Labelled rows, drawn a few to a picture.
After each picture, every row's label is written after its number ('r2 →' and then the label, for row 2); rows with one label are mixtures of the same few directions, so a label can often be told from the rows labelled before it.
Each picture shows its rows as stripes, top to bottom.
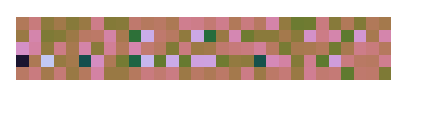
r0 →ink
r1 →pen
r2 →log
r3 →log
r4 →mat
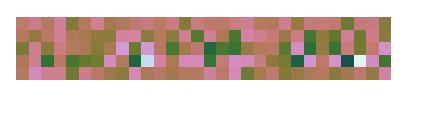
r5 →mat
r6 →pen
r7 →pen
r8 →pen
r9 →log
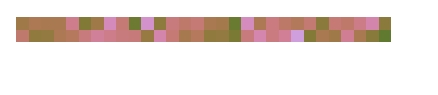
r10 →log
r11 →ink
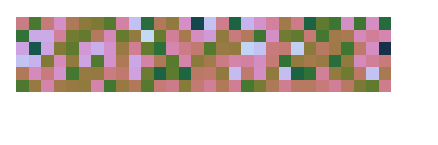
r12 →pen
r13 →log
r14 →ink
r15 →log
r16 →mat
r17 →log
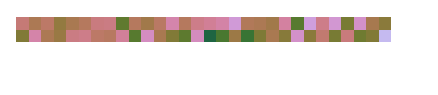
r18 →pen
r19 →pen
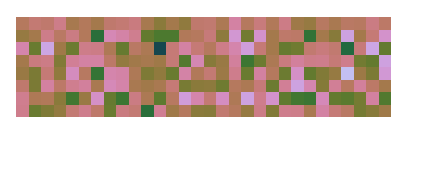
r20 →mat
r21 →mat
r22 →ink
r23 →pen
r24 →mat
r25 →ink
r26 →ink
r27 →log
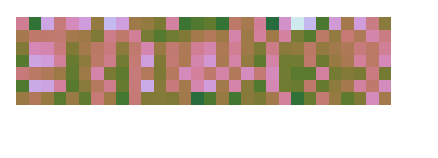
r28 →ink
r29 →mat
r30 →log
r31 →log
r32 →ink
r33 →log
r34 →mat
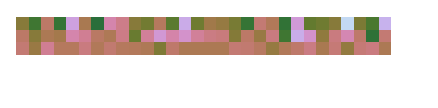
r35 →mat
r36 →mat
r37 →ink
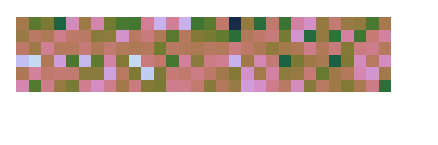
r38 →mat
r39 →pen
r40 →ink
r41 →log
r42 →log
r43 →ink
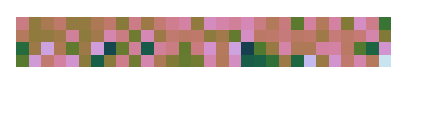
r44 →pen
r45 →log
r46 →log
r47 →ink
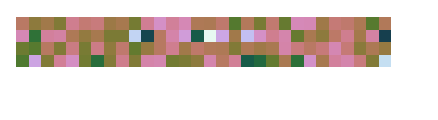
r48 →mat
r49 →pen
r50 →log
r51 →ink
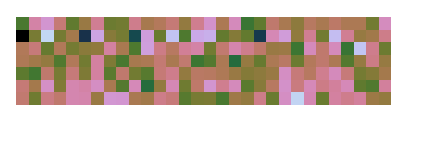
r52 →log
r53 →log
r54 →pen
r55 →mat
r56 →log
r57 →pen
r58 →ink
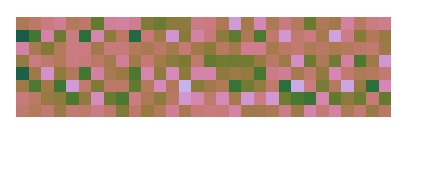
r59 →mat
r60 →log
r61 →log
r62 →pen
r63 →log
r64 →mat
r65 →ink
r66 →pen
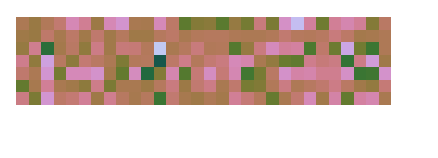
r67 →ink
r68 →log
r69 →ink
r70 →ink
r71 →pen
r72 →log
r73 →ink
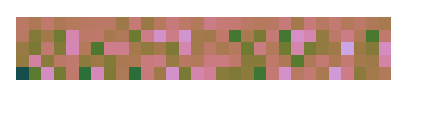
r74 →pen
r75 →mat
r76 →mat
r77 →ink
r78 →log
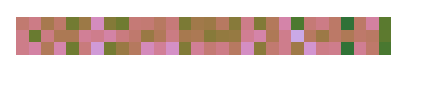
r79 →mat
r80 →ink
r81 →mat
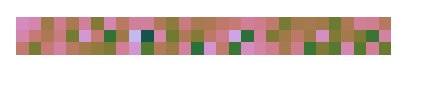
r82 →log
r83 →log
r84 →pen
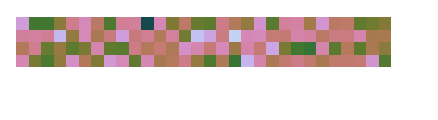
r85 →log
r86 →mat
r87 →ink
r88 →log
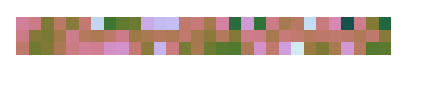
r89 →mat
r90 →log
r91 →ink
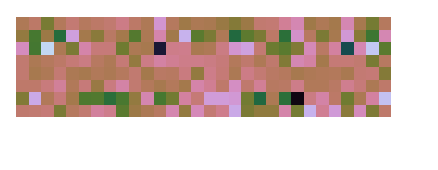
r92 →ink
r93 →mat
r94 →ink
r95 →mat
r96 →pen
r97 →mat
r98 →ink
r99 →pen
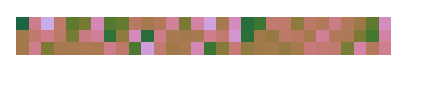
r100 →log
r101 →log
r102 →pen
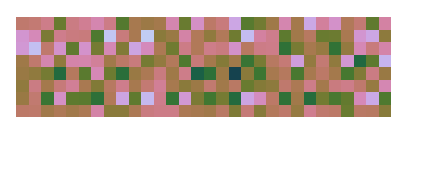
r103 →pen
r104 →log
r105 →log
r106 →pen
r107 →mat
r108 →ink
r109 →pen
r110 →mat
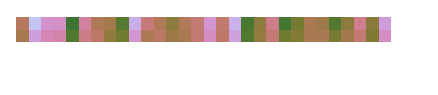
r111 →log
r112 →log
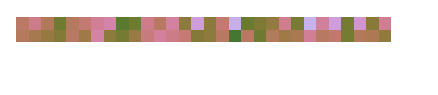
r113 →pen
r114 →mat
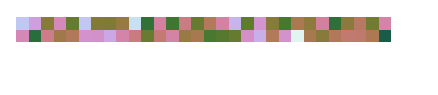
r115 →log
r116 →ink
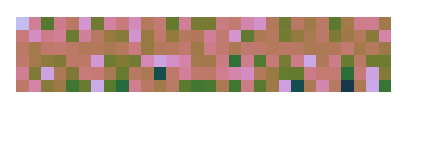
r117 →log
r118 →log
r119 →pen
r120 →mat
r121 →ink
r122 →mat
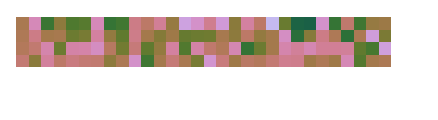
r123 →ink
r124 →mat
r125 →pen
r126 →pen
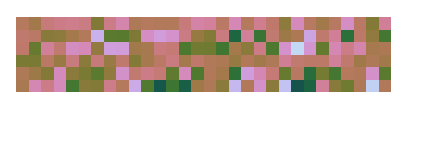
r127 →mat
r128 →mat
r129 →ink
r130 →log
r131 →pen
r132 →mat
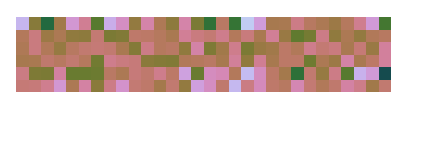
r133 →log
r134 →ink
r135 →pen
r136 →mat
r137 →pen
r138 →mat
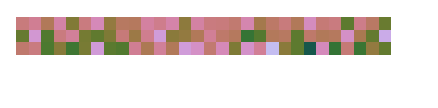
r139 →mat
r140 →ink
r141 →ink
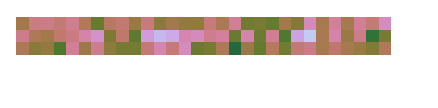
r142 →ink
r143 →mat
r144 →mat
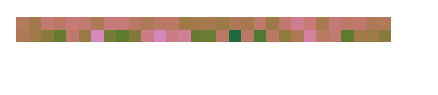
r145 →ink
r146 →mat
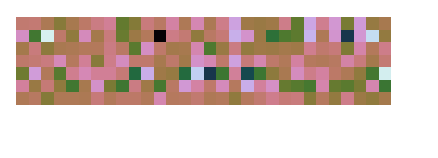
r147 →pen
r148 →ink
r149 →pen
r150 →mat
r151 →pen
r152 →ink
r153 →ink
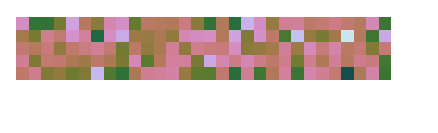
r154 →log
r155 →mat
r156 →pen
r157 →pen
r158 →mat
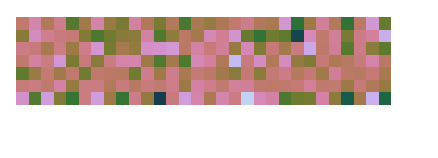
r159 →mat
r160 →ink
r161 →mat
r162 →mat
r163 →log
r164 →mat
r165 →ink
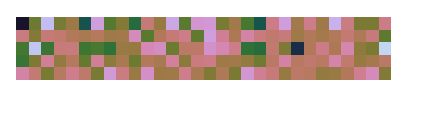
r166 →log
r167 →pen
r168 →ink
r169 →log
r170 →log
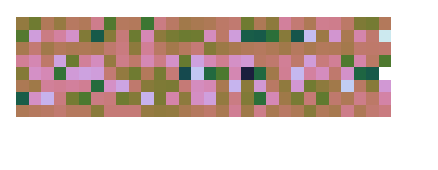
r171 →log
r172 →ink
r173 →pen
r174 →mat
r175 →pen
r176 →mat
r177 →log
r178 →mat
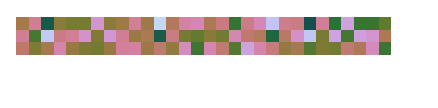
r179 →ink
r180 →ink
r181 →pen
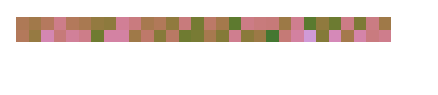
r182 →pen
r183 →ink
